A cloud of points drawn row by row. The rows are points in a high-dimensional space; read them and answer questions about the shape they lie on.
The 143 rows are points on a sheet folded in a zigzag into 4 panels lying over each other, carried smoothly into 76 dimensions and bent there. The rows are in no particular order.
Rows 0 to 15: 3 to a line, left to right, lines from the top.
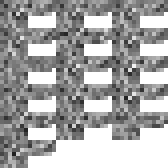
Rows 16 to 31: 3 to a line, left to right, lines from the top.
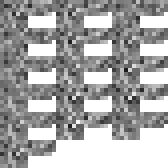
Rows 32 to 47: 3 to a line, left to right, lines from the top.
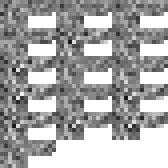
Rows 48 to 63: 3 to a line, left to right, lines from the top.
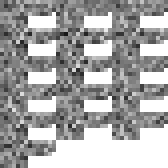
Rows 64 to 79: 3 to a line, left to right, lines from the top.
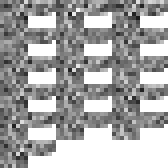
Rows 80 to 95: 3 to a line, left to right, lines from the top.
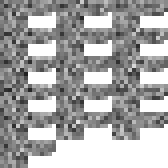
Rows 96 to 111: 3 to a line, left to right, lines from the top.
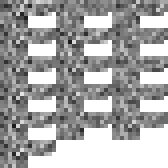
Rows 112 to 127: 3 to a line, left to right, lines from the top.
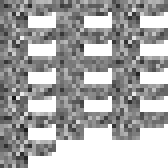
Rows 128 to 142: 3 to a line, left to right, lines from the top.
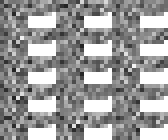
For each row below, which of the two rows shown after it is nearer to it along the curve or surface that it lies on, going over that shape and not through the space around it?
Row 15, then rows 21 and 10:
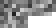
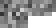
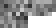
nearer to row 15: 21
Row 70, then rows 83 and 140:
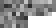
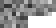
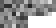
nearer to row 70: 140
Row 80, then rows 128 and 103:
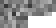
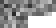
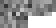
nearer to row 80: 128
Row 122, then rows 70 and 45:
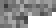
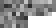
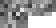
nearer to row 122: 45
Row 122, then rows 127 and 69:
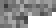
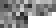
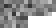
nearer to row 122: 127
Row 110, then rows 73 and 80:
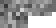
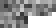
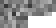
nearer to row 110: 73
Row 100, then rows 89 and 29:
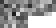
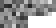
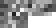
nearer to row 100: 89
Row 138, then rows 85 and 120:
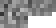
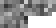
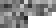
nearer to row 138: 85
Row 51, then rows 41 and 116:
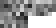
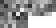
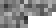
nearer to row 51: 41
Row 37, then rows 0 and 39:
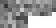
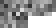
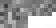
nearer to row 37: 0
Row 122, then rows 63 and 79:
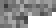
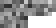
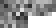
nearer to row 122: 79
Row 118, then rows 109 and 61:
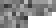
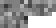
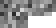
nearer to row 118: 109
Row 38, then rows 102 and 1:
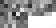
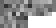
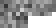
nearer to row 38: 1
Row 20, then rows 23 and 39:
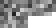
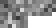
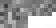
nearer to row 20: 39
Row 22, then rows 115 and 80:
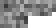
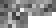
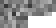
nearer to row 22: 115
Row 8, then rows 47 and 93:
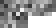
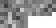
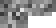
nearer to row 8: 93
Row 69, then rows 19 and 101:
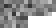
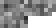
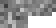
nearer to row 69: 19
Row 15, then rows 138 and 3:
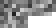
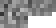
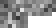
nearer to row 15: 138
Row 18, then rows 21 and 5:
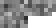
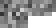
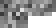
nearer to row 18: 21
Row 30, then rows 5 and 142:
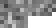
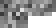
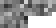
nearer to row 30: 5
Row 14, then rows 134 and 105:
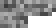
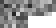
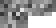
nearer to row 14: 105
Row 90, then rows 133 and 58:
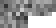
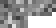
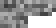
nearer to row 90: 58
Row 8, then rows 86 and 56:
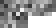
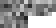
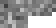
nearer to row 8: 86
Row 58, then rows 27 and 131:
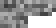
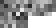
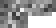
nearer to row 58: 27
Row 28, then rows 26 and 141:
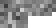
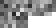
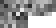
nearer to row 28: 26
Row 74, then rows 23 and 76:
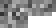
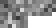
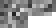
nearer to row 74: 76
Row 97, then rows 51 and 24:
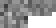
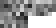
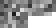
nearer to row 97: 24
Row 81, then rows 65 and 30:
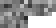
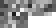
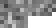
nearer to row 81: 30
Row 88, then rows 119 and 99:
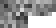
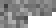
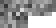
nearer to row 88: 99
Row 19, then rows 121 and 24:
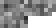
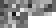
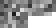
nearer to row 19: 24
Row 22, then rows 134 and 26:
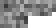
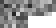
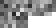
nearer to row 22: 26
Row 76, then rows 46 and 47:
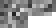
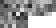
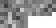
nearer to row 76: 47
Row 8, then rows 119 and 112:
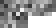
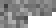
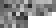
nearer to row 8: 112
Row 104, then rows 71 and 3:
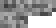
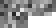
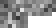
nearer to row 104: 71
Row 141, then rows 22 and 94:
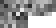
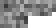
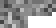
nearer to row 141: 22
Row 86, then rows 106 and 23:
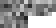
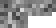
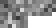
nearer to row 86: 106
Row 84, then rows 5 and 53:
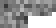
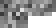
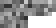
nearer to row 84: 5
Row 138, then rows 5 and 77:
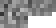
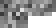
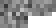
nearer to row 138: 77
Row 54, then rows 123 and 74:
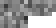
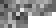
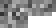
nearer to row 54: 74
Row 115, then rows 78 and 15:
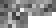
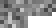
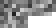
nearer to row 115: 78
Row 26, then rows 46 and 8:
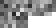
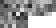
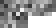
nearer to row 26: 46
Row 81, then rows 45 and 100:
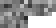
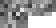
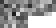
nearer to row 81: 100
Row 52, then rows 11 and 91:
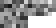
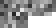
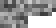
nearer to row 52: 11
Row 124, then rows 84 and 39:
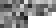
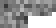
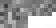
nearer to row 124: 84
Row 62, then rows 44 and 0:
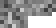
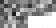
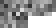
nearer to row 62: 0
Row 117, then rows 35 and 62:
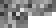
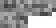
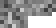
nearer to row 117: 62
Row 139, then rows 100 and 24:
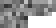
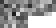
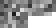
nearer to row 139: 100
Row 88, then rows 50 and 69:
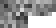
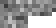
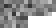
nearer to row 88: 50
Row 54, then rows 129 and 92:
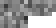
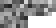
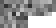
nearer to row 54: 129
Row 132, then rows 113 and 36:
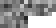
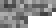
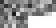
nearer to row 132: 113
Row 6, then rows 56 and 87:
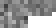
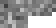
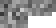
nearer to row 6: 87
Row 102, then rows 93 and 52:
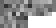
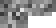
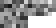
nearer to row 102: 52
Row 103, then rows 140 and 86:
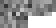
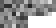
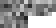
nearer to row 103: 140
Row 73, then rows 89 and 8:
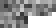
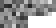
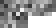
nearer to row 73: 8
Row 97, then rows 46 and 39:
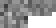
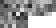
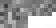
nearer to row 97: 39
